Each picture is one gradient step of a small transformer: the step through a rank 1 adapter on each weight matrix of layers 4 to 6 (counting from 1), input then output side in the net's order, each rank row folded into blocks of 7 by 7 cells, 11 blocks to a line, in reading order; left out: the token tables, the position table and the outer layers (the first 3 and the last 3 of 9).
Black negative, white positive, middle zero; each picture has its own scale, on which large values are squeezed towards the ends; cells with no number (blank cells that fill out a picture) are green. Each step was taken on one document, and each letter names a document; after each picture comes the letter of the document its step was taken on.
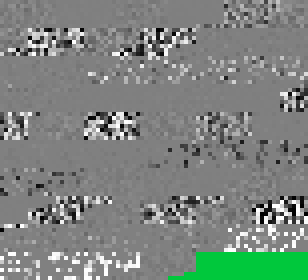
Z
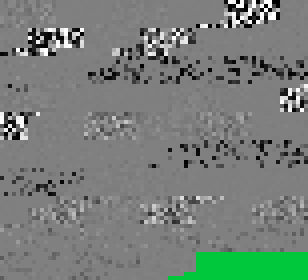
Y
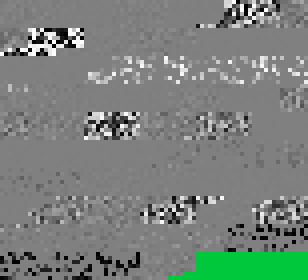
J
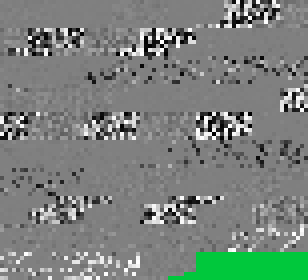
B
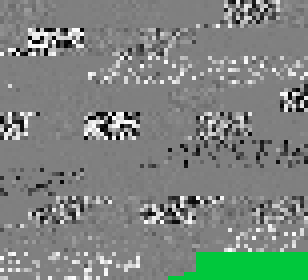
Z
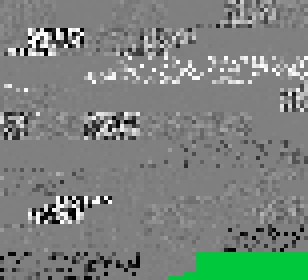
B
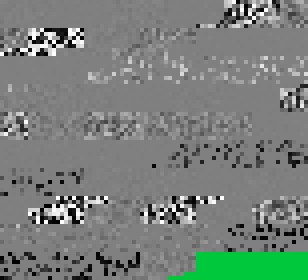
J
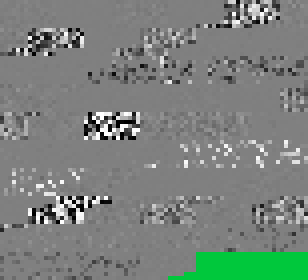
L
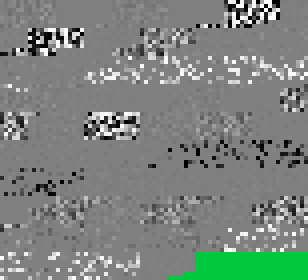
Y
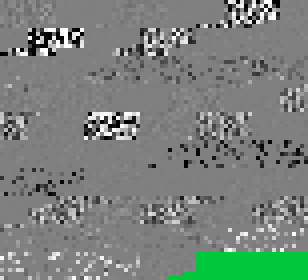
Y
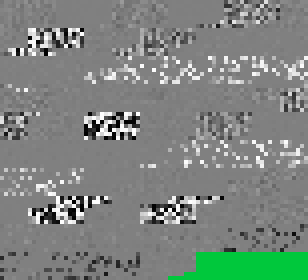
B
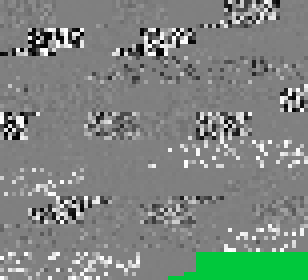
Y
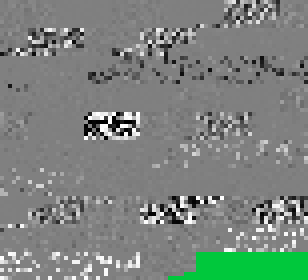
Z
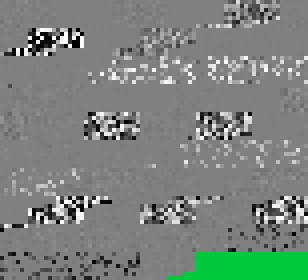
L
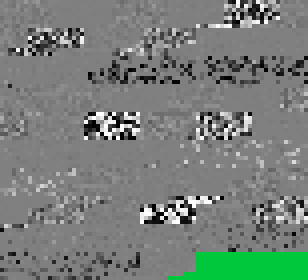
L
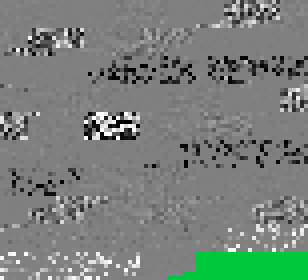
L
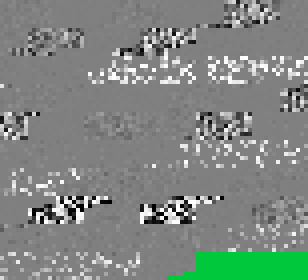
L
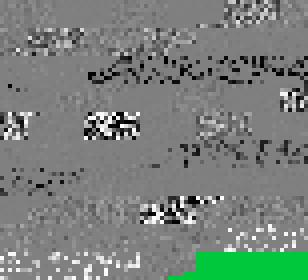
Z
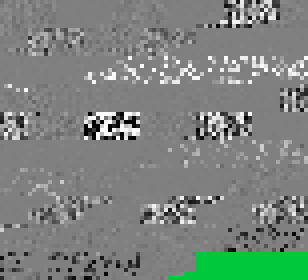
B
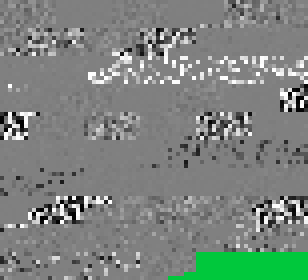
Z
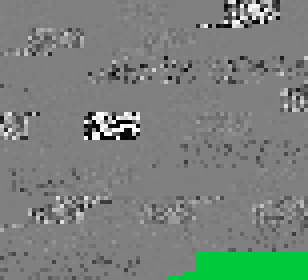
L
